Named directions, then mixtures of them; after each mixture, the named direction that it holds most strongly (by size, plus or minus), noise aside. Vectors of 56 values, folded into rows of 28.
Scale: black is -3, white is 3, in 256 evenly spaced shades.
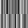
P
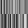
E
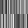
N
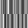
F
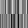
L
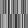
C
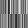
C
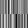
C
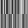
P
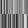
E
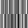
F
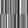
L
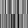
L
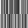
P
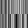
E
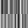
P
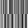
F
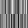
L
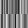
P
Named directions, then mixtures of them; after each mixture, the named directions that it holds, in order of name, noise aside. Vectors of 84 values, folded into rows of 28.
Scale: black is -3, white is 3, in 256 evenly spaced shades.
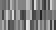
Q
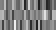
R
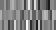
Q, R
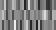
R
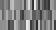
Q, R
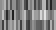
Q, R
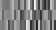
Q, R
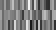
Q, R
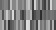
Q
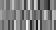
Q, R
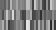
Q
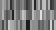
Q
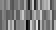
Q, R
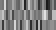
R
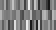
Q, R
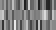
R
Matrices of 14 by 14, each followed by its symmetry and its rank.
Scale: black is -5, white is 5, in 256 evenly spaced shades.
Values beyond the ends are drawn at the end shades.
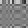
neither, rank one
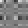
neither, rank one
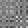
symmetric, rank two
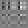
neither, rank one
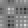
symmetric, rank one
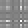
symmetric, rank one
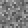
symmetric, full rank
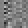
neither, rank two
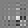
symmetric, rank one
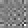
symmetric, rank two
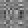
neither, rank two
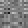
neither, rank two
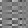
neither, rank one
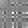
symmetric, rank two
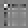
symmetric, rank one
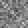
symmetric, full rank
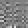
neither, rank three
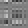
neither, rank one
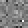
neither, rank three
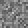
symmetric, full rank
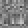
neither, rank three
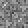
symmetric, full rank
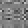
neither, rank two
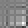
symmetric, rank one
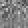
neither, rank three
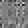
neither, rank three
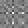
symmetric, rank two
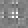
symmetric, rank two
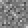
symmetric, full rank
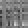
neither, rank two
